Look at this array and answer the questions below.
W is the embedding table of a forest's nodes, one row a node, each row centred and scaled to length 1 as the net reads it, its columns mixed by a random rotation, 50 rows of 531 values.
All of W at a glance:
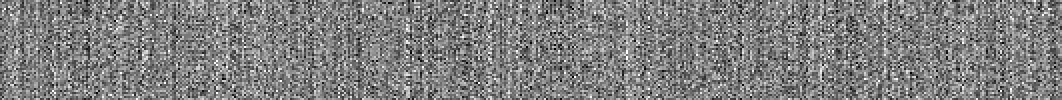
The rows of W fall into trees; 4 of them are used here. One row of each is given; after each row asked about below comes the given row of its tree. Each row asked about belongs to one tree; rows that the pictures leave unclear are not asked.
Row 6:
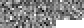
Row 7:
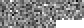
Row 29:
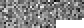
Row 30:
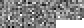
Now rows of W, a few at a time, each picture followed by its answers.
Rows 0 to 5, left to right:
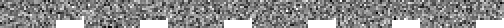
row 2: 6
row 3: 6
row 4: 7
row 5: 6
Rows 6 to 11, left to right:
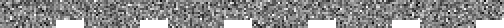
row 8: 30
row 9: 30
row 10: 29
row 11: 6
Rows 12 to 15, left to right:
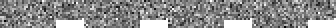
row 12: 29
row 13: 30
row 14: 29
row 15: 30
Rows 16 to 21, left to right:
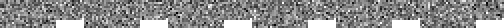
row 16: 6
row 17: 7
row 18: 29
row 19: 6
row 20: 29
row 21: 30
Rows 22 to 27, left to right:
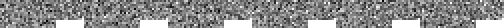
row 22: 6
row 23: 7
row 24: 6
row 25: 29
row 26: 29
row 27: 6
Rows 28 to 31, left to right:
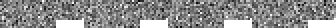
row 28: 29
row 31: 6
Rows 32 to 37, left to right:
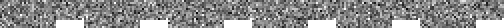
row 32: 30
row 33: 6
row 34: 6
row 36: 30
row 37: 30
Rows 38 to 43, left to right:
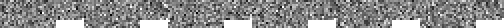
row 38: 7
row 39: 30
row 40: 6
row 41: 29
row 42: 7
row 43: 30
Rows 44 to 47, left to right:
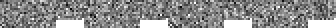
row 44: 30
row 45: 29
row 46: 30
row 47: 29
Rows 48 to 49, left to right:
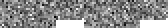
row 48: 30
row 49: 6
